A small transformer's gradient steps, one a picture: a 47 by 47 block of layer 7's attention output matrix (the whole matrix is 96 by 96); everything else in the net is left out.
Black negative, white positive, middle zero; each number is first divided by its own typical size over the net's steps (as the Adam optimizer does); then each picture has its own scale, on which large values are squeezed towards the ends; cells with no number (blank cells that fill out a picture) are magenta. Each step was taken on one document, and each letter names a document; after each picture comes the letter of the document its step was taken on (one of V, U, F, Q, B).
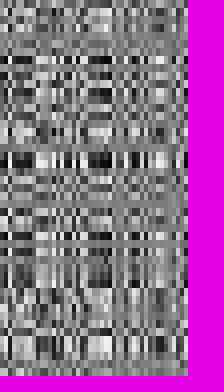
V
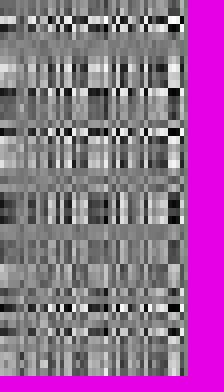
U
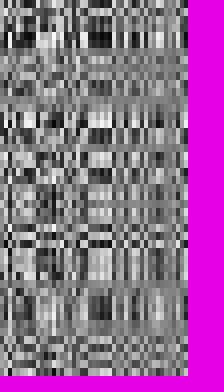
V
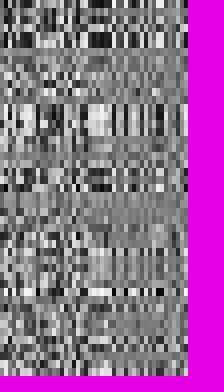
V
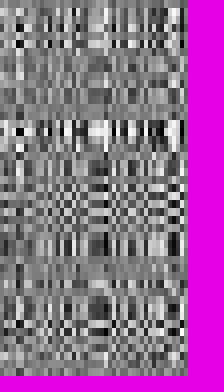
U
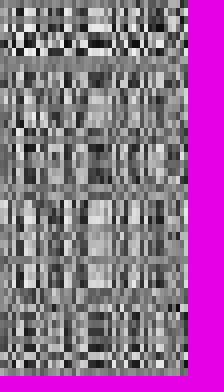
V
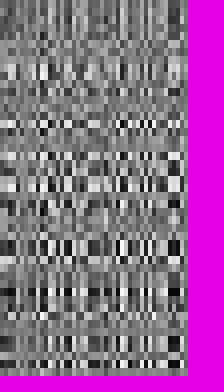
U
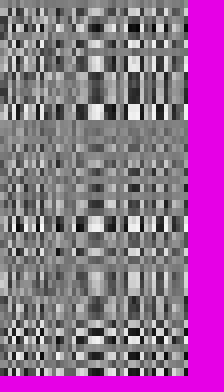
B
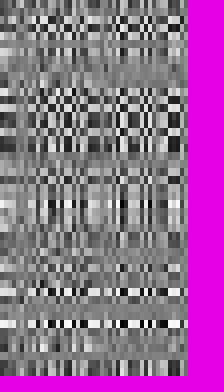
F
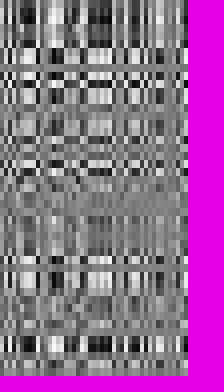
V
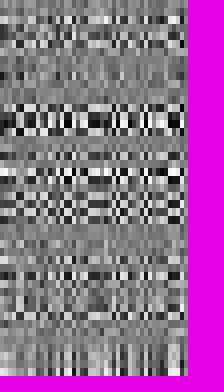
U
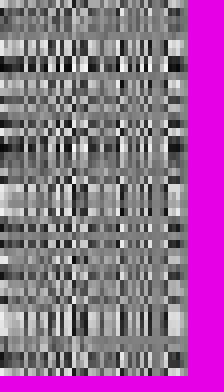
F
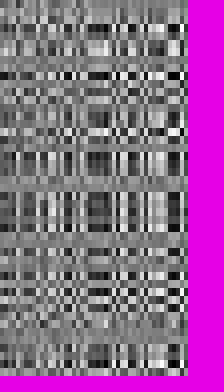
U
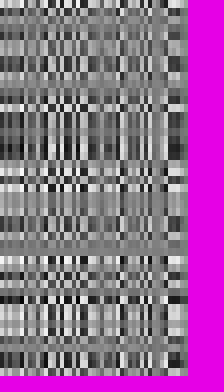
F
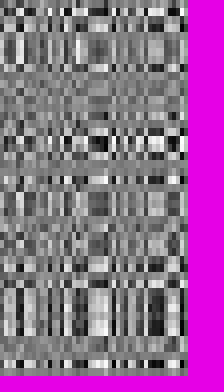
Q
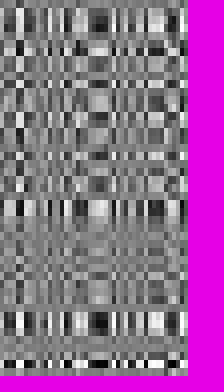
Q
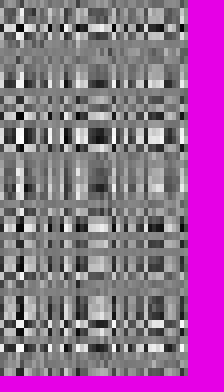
Q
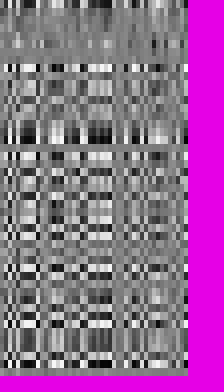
V
